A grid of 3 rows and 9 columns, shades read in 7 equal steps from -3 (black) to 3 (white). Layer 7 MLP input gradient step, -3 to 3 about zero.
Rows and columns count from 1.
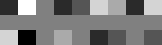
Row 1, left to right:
-2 3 0 -2 -1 2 1 -2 2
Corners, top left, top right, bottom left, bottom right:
-2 2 2 -1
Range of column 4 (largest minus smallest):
3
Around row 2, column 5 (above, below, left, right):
-1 0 0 0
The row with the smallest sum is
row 3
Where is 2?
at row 1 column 6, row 1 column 9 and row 3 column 1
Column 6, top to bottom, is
2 0 -2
